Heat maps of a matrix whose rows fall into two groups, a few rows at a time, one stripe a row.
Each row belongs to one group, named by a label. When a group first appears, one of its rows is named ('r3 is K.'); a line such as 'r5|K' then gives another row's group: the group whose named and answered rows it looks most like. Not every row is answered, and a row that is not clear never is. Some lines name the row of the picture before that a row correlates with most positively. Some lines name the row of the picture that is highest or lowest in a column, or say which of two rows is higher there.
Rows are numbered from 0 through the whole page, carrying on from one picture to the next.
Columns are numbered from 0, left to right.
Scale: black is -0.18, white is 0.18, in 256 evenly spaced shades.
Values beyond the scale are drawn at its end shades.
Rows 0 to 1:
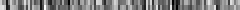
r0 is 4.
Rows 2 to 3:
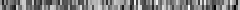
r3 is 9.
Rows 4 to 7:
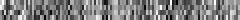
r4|4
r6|4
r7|9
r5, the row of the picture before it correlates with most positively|2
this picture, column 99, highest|5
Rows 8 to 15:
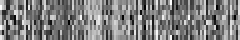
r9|4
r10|9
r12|4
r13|4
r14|9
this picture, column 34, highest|11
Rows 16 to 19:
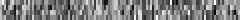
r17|4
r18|9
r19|9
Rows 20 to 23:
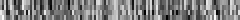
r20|4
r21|4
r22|4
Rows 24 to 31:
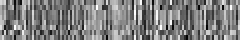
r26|9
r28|9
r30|4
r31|9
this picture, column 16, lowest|29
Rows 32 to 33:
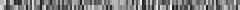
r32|4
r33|9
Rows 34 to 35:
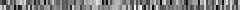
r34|9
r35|4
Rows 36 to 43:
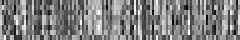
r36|9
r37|9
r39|9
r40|9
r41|9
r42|9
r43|4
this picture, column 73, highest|43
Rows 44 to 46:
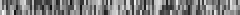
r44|9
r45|4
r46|4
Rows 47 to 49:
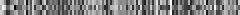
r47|9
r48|4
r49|9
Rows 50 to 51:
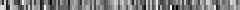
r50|4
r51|4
